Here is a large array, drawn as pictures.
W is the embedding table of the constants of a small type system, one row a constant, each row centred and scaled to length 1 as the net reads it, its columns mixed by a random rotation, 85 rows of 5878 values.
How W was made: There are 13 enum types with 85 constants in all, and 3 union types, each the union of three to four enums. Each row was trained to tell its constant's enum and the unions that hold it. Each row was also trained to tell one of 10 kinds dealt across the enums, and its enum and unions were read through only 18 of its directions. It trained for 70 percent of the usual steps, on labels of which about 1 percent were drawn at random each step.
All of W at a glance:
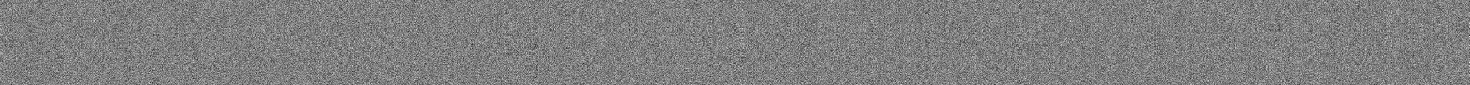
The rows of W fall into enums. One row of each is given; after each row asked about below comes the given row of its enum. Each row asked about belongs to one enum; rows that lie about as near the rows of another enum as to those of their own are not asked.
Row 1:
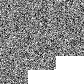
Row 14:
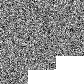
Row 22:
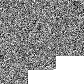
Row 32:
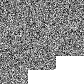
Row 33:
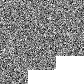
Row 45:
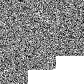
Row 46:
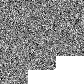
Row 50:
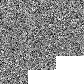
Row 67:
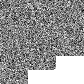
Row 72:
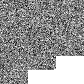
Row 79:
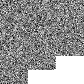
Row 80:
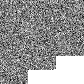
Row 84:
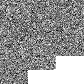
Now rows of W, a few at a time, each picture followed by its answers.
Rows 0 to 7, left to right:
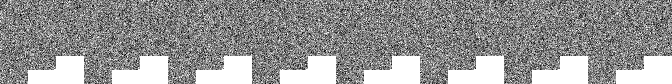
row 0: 67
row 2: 80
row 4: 72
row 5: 50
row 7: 1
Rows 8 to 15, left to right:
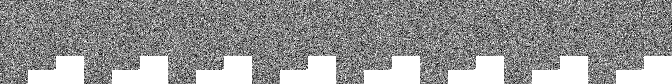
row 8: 72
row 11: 84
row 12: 22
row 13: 46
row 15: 50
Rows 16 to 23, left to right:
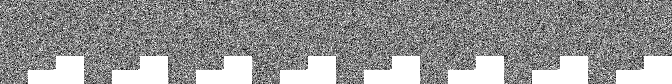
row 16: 84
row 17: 33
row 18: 72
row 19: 84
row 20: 72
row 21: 33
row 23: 14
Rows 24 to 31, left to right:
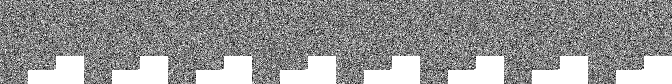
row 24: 80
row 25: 46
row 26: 45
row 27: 32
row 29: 46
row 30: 84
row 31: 84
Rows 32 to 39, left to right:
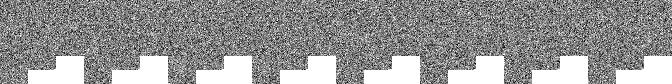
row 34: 1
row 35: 1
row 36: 45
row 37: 84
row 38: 45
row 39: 32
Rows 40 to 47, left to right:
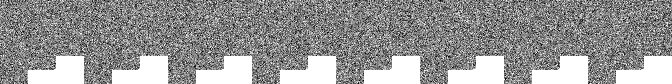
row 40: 84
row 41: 79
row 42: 72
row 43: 80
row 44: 46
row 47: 72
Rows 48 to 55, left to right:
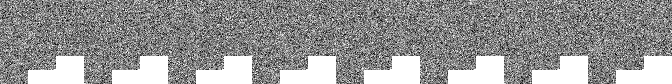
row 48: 80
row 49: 1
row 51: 14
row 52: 1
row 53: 46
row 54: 1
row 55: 33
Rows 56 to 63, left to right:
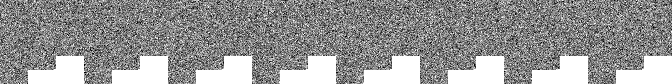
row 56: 22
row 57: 50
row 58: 45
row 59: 80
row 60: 14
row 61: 32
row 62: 14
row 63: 33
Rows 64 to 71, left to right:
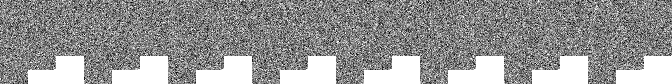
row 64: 1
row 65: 32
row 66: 22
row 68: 14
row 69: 32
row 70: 22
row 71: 14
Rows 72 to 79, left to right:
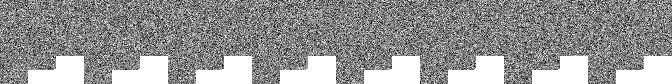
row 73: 46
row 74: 14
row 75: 33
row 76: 32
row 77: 46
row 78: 22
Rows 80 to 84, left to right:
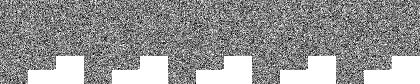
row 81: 80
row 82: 22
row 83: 72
